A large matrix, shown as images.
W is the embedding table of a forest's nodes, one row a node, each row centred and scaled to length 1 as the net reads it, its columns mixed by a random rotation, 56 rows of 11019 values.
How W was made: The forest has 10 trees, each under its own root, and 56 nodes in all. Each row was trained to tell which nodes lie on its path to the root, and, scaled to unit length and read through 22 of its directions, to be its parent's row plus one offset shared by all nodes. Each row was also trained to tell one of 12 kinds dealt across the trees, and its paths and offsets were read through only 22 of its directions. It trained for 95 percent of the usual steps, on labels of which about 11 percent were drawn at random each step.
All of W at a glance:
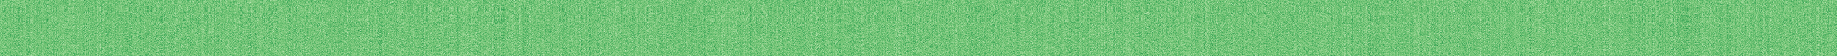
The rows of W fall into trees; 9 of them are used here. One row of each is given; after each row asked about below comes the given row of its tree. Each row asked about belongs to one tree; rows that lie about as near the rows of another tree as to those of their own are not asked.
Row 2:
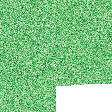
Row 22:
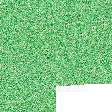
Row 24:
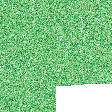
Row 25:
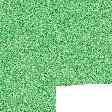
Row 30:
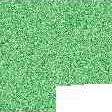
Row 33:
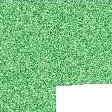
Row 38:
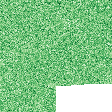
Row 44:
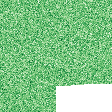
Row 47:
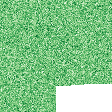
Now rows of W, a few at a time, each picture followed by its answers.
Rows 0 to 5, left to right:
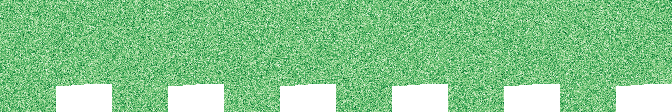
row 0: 33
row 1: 2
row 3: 33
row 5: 22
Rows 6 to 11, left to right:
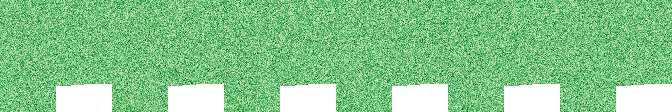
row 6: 30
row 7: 44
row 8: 44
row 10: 44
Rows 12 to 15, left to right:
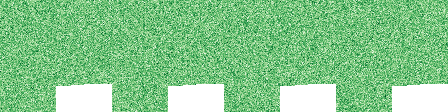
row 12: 24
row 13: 38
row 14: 25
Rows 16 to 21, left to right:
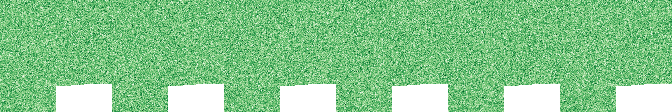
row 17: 33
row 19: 44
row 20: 44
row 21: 44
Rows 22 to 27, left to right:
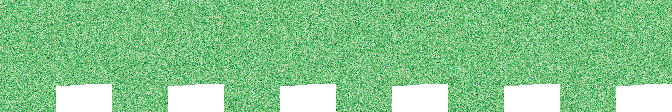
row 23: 2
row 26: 33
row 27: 24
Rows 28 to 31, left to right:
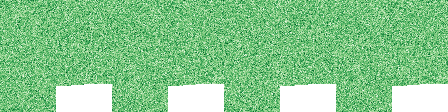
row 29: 25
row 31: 25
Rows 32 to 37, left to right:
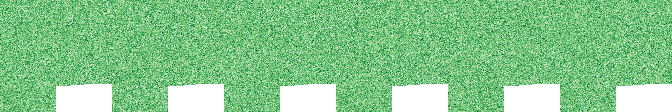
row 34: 47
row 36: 30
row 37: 44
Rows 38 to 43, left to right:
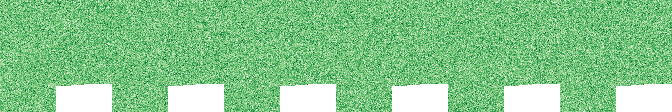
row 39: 2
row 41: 30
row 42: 25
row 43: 38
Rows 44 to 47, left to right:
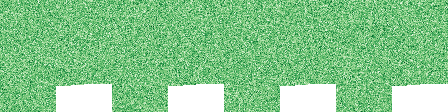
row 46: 2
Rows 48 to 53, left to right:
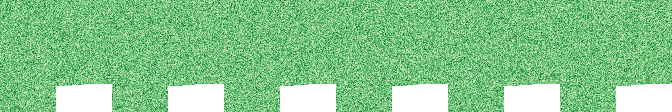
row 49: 30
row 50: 22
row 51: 25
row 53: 24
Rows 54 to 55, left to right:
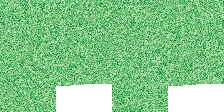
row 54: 30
